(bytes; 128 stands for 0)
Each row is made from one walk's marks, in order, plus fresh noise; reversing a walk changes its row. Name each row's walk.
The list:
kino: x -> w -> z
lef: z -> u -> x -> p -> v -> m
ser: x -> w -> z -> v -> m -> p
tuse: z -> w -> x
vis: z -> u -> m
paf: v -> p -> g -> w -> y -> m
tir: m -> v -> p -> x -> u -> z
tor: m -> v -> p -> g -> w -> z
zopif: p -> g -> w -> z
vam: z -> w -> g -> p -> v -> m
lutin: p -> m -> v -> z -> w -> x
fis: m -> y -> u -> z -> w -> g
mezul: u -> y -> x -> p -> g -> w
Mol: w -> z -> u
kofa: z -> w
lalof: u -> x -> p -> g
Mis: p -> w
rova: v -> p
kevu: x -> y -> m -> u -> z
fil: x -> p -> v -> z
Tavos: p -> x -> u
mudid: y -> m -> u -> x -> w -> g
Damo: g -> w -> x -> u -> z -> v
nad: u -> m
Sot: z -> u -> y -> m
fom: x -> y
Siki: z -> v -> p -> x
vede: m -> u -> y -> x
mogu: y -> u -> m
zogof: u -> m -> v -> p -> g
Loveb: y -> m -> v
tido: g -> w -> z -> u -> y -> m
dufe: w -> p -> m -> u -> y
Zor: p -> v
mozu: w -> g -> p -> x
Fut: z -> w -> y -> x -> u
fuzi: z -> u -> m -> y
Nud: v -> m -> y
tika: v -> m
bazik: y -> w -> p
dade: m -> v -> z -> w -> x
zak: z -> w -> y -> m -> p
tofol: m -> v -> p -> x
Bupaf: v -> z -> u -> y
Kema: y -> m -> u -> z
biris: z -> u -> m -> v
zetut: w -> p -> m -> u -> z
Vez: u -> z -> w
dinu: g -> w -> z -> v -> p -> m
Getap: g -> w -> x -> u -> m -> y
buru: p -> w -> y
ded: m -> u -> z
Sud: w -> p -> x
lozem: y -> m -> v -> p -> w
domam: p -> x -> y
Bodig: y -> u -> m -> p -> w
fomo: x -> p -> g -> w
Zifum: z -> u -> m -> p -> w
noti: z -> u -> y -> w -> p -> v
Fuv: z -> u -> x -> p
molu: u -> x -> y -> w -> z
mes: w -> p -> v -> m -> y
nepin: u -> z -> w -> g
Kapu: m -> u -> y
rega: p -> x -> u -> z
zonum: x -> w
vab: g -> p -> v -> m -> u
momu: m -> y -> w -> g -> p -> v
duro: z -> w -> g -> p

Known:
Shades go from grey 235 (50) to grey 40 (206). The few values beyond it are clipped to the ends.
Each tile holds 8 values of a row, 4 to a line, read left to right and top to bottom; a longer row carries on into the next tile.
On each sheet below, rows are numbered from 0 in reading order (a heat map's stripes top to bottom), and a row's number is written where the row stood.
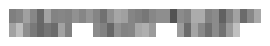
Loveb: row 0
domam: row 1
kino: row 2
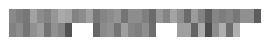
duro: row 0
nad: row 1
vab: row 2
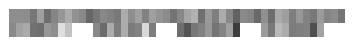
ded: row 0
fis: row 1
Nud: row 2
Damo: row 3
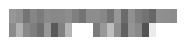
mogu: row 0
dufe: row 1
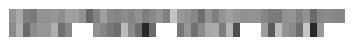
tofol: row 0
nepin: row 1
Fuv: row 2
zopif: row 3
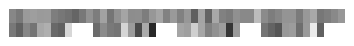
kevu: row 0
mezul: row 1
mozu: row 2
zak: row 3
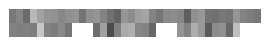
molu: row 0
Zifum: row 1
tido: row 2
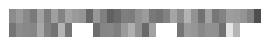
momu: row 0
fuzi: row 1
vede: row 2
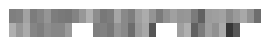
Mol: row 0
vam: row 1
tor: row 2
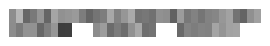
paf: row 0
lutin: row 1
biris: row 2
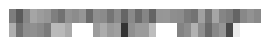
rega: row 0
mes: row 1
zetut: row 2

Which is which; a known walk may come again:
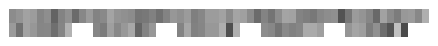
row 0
zonum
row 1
fom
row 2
tir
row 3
domam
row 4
mudid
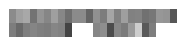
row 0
tika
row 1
Zor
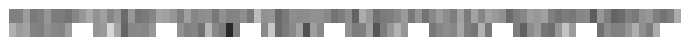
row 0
Mol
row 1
Sud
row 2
Vez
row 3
Bodig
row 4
dinu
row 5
momu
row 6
buru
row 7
fuzi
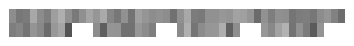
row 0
vam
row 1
rova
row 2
tofol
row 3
Getap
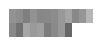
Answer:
tuse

